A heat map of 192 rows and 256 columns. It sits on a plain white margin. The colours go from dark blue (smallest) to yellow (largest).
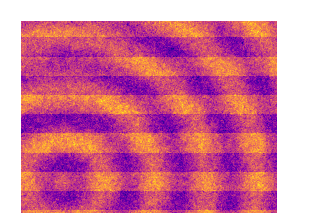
There is no overall slope. Concentric rings centre on the bottom left. Overall the values sit about 50% of the way up the scale. Stripes running across repeat 5 times from top to bottom.
